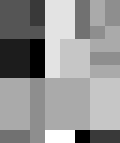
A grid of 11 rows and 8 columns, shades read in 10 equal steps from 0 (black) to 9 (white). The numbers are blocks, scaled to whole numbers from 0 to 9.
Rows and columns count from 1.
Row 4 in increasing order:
0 1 1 6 6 7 7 8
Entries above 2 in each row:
7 7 8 5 5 5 8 8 8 8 5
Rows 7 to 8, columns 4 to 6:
6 6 6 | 6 6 6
